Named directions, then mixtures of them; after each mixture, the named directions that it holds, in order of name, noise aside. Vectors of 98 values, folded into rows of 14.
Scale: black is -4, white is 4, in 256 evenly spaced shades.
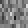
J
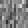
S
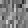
S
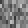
J, S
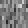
S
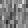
S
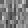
S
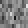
J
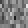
J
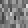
J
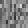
J, S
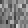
J, S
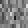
J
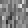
S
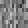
S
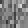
J, S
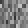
J, S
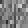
J, S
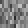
J, S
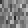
J, S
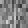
J, S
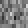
J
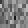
J, S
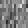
S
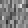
S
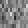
J
